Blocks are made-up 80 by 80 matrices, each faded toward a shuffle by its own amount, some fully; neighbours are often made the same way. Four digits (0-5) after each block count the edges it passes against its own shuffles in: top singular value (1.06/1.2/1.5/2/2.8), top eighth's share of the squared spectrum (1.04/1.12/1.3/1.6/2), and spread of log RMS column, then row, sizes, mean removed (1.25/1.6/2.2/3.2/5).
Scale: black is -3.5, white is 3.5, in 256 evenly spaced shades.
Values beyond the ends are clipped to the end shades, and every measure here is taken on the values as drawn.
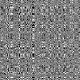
5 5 3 3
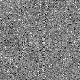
3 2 1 1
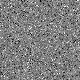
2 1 0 0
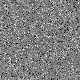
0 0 0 0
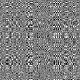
5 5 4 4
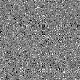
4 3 1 2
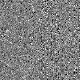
1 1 3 0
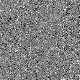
0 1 2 0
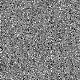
1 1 2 0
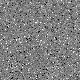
0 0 0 0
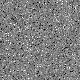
0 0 0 0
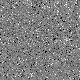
0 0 0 0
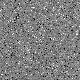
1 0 0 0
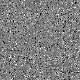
1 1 2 1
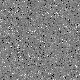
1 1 1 0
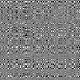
5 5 3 4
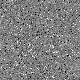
2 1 0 1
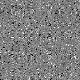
4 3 1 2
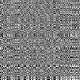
5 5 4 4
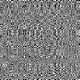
4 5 3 3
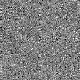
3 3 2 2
